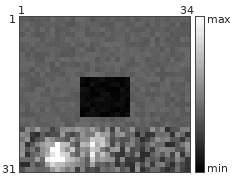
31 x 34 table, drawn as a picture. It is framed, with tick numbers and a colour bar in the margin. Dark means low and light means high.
Odd patch: lower, in the centre. Bumps: two. Seam: horizontal, 70% of the way down, the top part calmer. Ninth with the lowest average: centre. Ninth with the highest average: bottom left.
